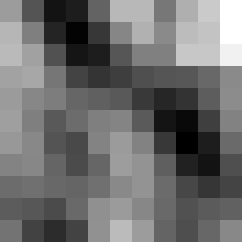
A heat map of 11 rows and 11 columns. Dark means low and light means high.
Ninth with the lowest average: middle right. Mirror symmetry: none. Stripes: upright, repeating 2 times. Odd patch: higher, in the top right.
